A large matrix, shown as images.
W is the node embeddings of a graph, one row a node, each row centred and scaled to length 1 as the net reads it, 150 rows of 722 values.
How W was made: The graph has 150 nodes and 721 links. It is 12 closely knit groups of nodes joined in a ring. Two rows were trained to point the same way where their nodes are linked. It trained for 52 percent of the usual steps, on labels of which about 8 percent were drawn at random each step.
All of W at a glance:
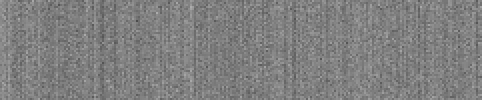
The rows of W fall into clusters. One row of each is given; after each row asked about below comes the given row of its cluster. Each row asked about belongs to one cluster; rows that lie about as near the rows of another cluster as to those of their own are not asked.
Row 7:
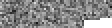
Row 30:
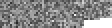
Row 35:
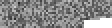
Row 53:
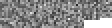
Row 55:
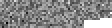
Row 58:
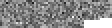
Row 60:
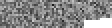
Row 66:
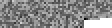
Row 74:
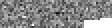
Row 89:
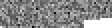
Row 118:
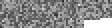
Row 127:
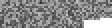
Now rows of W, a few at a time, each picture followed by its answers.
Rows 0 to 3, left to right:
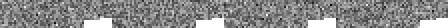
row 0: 74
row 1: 53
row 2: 53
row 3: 118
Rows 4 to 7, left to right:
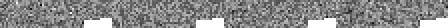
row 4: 55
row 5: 89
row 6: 118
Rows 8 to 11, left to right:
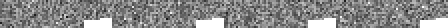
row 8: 53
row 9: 127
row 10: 127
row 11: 127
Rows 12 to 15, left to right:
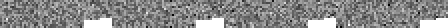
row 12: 60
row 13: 60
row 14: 127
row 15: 89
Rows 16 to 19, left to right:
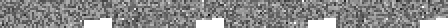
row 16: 7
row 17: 127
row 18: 30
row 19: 127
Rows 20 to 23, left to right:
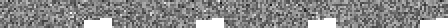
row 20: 55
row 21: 60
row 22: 53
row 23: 74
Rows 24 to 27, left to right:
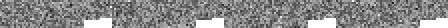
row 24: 60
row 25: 7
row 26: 58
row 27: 7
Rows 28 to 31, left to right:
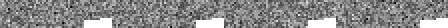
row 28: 55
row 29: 58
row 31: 89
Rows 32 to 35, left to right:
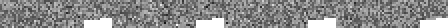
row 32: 118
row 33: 7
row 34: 74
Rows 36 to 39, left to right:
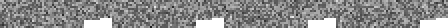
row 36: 55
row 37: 60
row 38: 118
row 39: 127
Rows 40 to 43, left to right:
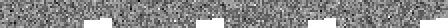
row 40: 74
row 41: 89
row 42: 118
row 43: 58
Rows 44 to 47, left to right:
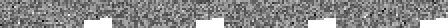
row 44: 55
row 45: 53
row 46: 66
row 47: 53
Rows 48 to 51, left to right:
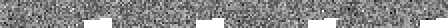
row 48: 35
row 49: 89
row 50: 118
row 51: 7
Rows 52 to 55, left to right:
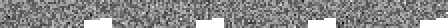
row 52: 66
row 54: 55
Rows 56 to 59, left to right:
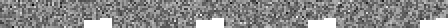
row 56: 53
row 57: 60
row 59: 58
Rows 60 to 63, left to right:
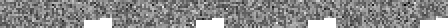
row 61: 7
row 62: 7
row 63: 35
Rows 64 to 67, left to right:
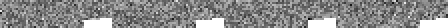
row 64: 35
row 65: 118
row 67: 58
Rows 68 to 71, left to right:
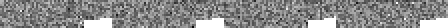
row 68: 58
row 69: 53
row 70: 53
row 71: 30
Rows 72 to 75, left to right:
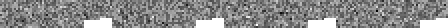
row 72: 35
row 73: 89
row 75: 58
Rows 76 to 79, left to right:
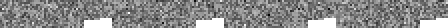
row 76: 30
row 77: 118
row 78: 30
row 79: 74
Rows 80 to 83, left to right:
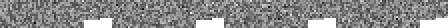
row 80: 89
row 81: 55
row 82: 127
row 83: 60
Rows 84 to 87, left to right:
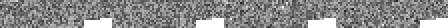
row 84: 7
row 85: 30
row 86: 58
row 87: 35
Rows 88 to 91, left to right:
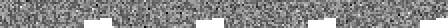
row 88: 89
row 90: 30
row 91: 55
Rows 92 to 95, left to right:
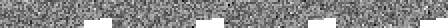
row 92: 118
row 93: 53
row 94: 66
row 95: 7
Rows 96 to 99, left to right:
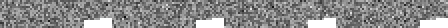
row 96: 30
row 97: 30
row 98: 60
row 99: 35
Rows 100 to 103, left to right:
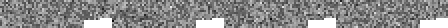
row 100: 58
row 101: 118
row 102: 7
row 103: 74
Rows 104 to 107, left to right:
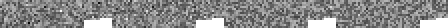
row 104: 127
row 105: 58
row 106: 60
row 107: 66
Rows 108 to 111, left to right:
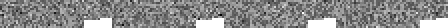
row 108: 7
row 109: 127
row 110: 35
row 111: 89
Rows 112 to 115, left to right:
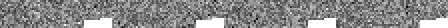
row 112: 7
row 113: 35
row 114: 7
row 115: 55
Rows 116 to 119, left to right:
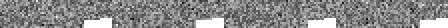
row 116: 55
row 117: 127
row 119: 89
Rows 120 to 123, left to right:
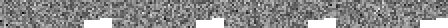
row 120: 58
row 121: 53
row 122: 58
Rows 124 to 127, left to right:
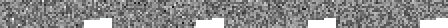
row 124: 35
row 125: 60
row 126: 7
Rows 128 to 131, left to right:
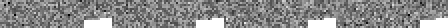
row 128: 66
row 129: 60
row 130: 60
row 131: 66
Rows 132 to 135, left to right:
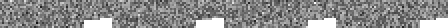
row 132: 74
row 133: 35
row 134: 118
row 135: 74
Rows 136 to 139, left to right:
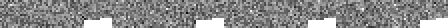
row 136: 55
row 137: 74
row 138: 55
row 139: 66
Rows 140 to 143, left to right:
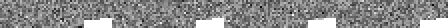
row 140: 53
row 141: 30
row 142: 35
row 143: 118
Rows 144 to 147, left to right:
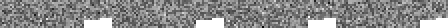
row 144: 60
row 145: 55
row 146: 60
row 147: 66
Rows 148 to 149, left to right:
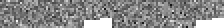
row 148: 7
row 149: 30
